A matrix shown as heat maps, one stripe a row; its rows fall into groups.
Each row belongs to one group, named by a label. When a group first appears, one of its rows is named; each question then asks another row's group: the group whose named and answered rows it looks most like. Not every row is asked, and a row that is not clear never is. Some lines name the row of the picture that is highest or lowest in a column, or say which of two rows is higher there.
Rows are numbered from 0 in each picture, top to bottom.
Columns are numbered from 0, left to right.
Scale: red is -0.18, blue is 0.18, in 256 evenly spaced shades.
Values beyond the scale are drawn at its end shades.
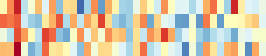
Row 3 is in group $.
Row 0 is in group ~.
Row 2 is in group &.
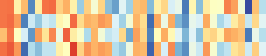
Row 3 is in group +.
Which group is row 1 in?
+
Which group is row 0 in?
$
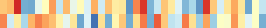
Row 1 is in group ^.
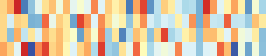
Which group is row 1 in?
$
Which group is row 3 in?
$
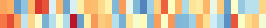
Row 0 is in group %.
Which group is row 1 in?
+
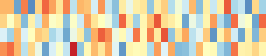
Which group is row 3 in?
+
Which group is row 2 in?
&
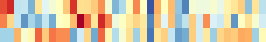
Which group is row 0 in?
+
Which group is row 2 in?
^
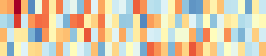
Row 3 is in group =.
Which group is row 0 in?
$
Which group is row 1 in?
&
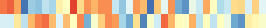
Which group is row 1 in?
&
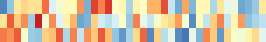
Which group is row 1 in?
~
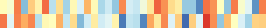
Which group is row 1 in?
=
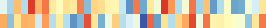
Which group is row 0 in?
&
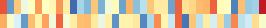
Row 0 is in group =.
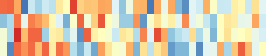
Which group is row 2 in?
^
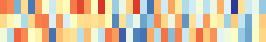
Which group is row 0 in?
+
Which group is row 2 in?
=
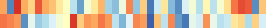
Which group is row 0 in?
^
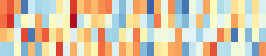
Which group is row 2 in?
$
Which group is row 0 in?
+
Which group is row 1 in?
+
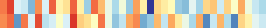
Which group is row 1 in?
+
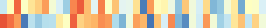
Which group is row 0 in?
&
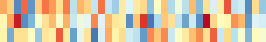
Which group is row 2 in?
=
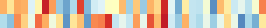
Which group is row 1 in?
&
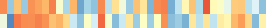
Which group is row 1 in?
^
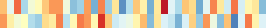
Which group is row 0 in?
^
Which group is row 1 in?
$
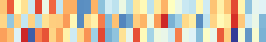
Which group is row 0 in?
~
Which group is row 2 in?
$
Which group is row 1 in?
^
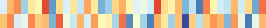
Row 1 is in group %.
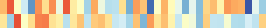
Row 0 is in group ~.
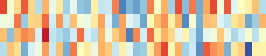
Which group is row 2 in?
&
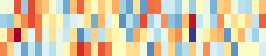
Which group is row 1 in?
^
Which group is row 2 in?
~
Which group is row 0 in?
&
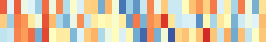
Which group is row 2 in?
=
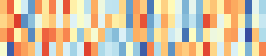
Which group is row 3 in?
=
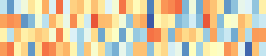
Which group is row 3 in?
$
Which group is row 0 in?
%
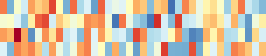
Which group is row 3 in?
^
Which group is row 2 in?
$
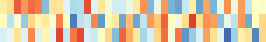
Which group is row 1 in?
=
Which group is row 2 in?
%
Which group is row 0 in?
^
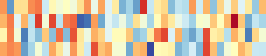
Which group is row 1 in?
~
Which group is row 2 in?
%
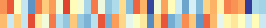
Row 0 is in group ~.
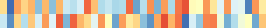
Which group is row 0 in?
=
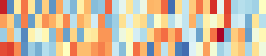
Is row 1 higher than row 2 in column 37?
Yes
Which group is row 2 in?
%
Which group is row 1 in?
$
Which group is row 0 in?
=
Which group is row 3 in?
+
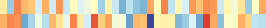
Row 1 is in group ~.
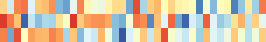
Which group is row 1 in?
+
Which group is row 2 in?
^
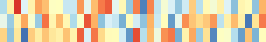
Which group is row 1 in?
=
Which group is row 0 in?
&
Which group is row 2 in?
&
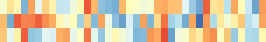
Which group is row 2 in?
=
